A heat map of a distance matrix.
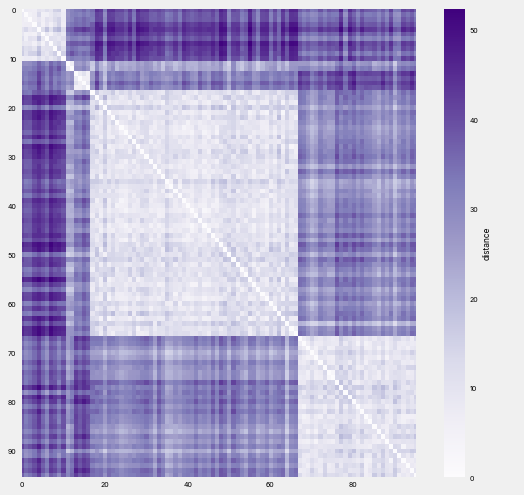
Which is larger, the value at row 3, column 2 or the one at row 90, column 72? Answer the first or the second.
the second
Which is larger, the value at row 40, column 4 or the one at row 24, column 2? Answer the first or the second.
the first
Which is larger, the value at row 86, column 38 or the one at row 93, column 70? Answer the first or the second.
the first
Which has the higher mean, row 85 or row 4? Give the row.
4
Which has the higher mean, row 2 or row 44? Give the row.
2
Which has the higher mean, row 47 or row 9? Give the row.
9
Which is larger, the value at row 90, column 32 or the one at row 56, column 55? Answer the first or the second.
the first
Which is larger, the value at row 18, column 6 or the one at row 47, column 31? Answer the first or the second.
the first
